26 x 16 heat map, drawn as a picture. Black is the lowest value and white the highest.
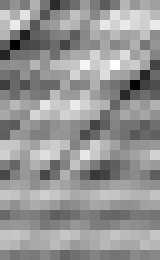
Ninth with the lowest average: top left. Seam: horizontal, 70% of the way down, the bottom part calmer. Stripes: horizontal, repeating 6 times. Average level on the scale: 60%.
